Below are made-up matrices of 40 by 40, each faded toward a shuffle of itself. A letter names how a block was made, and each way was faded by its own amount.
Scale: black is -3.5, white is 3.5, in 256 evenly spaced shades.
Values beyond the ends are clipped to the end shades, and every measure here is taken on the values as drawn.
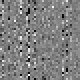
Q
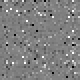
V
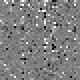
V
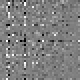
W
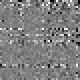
W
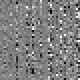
Q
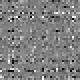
W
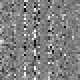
Q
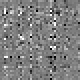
W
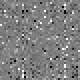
V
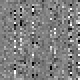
Q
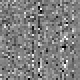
Q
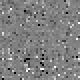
V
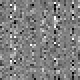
Q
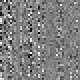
Q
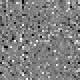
V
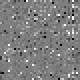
V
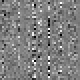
Q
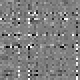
W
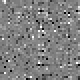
V
